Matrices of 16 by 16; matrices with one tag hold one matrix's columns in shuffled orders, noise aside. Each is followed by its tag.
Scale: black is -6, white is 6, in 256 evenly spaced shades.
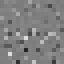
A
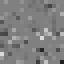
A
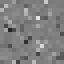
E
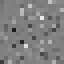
E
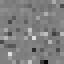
A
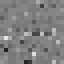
A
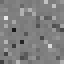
E
